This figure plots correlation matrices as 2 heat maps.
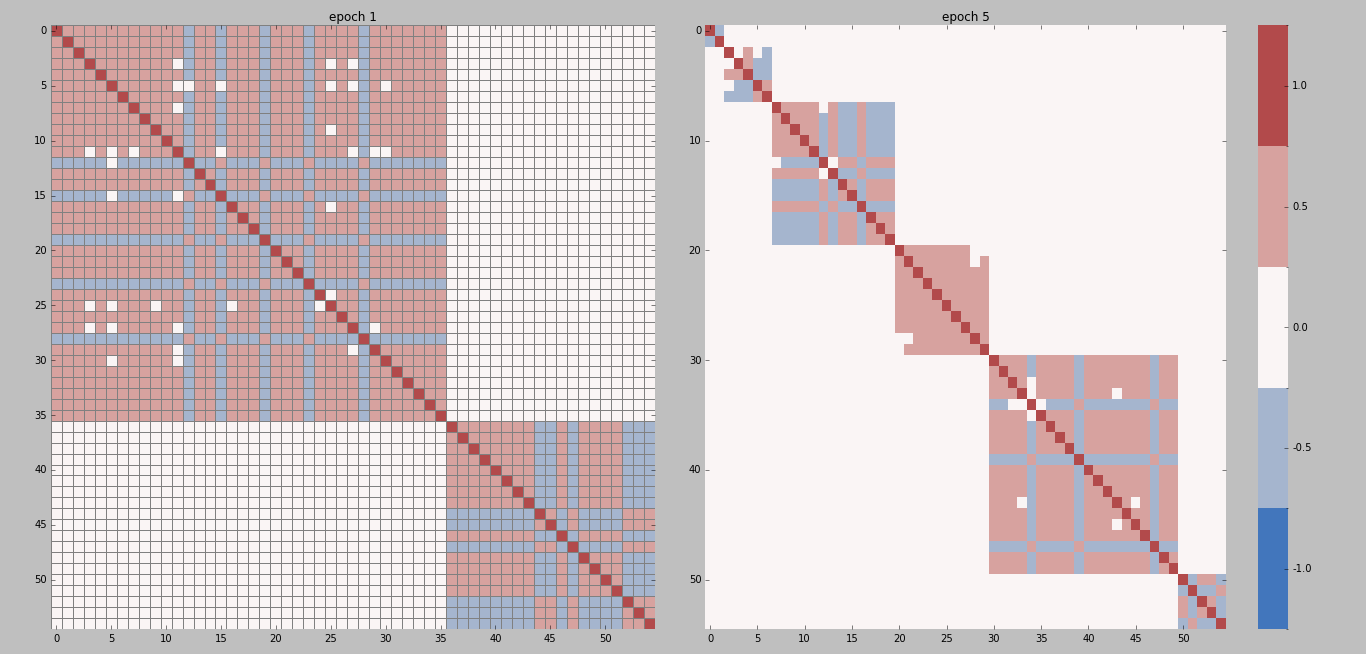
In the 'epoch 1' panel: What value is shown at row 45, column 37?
-0.5
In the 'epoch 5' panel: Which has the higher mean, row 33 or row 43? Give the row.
33
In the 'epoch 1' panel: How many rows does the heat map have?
55
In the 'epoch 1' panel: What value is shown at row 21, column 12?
-0.5
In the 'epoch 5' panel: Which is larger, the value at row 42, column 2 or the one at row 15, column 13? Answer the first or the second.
the first
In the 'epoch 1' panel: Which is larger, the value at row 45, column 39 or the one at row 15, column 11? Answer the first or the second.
the second
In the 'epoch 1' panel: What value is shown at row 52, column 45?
0.5
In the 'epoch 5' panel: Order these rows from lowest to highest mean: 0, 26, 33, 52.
0, 52, 26, 33
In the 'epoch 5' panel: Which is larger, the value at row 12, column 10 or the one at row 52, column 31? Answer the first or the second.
the second
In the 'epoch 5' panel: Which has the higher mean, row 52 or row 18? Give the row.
52
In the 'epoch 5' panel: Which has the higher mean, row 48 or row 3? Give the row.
48
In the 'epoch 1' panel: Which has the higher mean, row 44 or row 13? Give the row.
13
